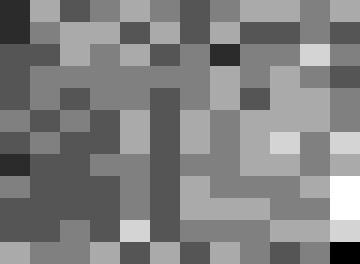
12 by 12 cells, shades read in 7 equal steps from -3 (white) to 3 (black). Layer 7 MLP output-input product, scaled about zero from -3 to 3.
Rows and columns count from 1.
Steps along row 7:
down up same down up down up down down up down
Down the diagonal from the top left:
2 0 -1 0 0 1 -1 0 0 0 -1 3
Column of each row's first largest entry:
1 1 8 1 1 2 1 1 2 1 1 12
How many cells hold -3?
2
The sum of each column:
11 5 4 3 -4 6 -1 -3 -3 -6 -6 -7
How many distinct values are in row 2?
4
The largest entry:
3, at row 12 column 12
